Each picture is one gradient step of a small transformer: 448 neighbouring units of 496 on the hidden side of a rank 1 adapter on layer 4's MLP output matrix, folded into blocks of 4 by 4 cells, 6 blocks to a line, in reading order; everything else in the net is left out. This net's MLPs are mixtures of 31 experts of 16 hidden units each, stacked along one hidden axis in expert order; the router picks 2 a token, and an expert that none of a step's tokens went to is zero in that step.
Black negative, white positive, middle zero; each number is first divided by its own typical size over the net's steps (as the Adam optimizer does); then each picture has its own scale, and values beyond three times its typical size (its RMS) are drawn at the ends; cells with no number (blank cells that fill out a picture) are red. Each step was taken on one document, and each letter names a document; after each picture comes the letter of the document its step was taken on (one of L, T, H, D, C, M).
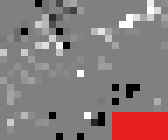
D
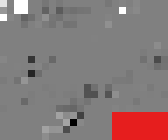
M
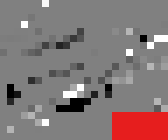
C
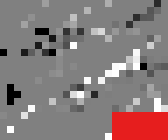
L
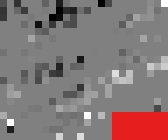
C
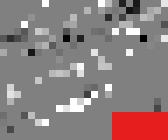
C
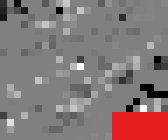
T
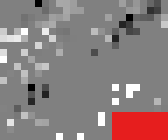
D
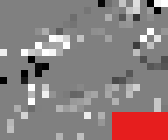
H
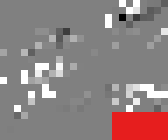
H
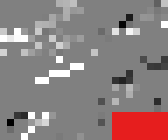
D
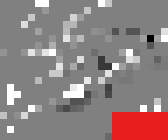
L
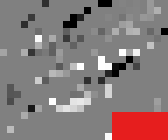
L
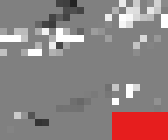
H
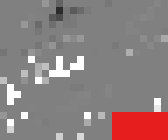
T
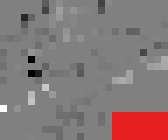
C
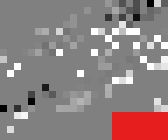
H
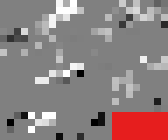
D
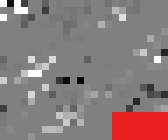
M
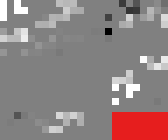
D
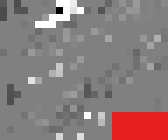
C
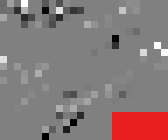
M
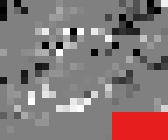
H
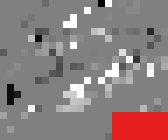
L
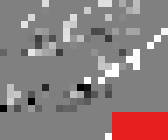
L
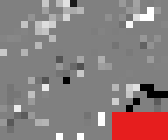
D
